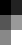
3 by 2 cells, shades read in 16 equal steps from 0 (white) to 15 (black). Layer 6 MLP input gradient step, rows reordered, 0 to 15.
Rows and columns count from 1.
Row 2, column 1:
10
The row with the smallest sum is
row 3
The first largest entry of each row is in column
1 1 1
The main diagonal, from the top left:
15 6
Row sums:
28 16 7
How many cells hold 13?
1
